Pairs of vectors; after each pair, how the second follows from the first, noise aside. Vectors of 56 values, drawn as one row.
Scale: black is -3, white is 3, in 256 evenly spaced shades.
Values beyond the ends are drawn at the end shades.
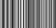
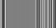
partly zeroed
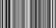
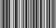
shuffled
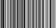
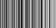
shuffled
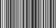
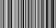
shuffled
